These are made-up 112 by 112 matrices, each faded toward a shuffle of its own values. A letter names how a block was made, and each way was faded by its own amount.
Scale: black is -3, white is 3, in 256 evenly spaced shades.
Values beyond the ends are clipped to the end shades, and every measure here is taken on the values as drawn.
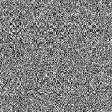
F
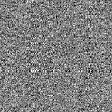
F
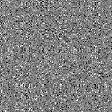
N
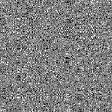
N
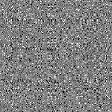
N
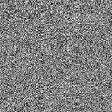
F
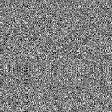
F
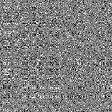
N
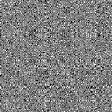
N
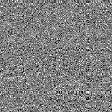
N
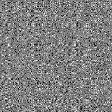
N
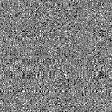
N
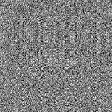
F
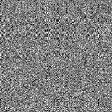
F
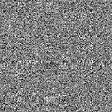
F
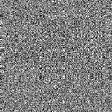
F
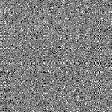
N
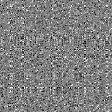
N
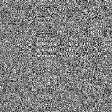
F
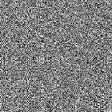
F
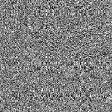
F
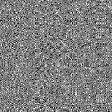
N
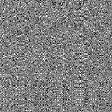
N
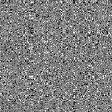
N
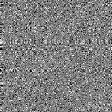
N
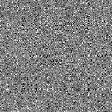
N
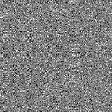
N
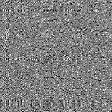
N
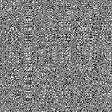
N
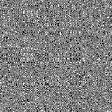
N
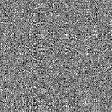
N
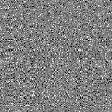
N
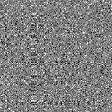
N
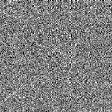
F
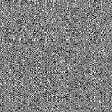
N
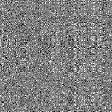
N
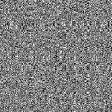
F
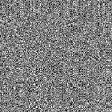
F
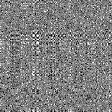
N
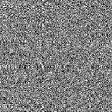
F
